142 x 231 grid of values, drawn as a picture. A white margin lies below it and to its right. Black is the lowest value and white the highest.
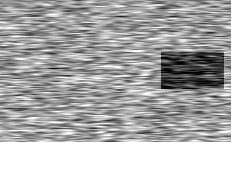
Odd patch: lower, in the middle right. Ninth with the lowest average: middle right. Average level on the scale: 60%. Grain: streaks across.
